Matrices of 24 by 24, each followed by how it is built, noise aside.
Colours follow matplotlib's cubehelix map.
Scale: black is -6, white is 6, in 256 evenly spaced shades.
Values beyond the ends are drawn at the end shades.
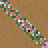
banded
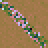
banded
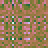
low rank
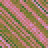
Toeplitz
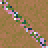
banded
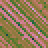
Toeplitz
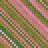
Toeplitz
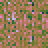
low rank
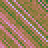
Toeplitz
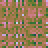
low rank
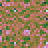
low rank
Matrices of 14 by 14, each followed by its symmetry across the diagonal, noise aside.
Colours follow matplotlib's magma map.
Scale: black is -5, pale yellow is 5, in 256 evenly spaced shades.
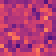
antisymmetric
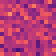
neither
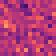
antisymmetric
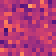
antisymmetric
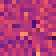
antisymmetric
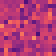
antisymmetric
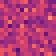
antisymmetric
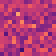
neither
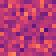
neither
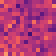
neither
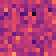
neither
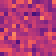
antisymmetric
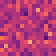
neither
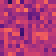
neither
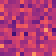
neither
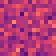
antisymmetric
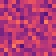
antisymmetric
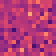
antisymmetric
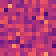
antisymmetric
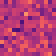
neither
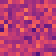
neither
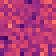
neither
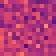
antisymmetric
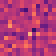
antisymmetric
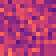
antisymmetric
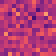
neither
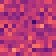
neither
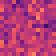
neither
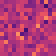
neither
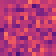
antisymmetric
